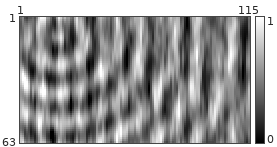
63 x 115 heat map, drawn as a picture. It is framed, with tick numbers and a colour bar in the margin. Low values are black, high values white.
Histogram: bell-shaped. Average level on the scale: 50%. Stripes: upright, repeating 12 times. Rings: centred on the top left.
